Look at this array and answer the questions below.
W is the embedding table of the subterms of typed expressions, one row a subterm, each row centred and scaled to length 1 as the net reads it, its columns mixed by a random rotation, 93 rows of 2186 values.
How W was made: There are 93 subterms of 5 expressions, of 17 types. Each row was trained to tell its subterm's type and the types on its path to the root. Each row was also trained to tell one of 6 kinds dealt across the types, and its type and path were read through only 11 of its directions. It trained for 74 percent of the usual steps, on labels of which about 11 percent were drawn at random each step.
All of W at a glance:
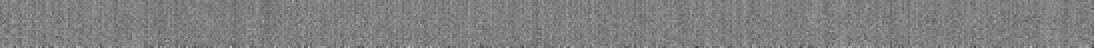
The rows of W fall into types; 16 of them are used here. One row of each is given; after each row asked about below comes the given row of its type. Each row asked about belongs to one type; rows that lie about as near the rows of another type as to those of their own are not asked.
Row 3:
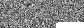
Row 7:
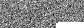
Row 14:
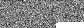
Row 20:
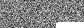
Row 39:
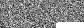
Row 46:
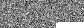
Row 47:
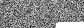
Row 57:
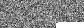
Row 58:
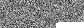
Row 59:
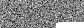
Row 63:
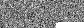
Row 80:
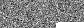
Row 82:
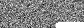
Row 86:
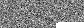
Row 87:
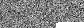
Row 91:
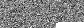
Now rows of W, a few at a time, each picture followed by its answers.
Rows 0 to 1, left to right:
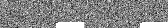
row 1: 63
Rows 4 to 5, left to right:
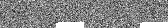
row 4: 87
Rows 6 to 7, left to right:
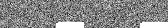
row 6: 82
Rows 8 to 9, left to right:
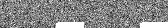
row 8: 39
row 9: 80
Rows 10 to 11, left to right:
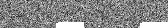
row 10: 82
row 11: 87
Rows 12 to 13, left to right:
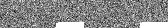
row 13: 20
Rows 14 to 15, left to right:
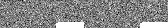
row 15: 57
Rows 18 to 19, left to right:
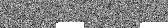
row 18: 3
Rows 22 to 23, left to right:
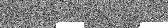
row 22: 86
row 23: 87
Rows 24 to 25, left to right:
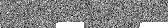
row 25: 3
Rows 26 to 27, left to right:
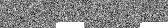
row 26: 20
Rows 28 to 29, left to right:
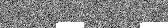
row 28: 47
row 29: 80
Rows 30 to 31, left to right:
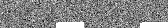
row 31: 63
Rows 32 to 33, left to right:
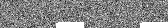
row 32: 47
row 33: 80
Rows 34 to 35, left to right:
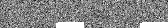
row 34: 39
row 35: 91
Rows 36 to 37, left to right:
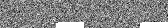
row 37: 46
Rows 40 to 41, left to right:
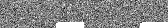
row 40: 14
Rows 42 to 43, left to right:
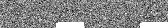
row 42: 59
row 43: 14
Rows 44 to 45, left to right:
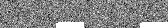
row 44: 47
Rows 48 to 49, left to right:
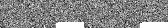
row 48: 39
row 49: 3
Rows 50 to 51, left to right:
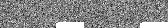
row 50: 57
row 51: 91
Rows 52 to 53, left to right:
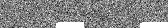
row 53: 59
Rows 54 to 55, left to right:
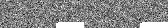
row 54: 80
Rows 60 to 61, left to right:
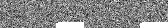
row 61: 14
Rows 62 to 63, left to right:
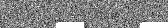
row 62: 63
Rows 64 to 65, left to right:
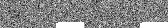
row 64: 91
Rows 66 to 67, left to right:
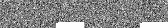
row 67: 58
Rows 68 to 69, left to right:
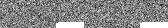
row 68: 87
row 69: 58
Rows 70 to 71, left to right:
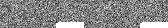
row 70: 82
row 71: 57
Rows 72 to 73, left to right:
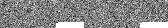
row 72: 47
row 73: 39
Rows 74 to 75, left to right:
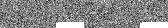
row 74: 87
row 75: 59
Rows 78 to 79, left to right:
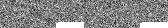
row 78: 58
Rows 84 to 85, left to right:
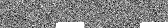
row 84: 91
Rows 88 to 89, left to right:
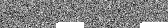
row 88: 91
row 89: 7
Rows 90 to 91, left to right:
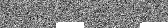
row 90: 86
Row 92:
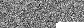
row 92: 82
